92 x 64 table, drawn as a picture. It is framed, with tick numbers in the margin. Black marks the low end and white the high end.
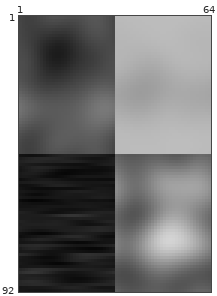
It is made of 2 by 2 panels. Panel 1,1: low, smooth. Panel 1,2: high, smooth, faint in contrast. Panel 2,1: very low, streaked across, faint in contrast. Panel 2,2: middling, smooth, strong in contrast.
